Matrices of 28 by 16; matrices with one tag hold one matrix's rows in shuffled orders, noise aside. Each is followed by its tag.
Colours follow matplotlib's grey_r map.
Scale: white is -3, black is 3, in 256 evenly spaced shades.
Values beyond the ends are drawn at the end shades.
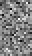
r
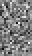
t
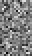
t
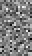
r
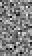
r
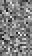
t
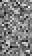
t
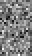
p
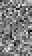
r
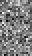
p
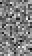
r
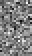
r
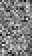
p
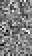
t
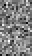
p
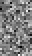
r
